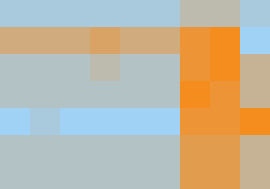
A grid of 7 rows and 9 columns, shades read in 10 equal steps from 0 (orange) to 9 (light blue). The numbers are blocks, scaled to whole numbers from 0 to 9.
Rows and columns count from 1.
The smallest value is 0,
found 4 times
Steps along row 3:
same same down up same down down up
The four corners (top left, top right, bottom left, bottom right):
8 8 7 5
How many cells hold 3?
1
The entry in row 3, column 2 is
7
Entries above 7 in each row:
7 1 0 0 6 0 0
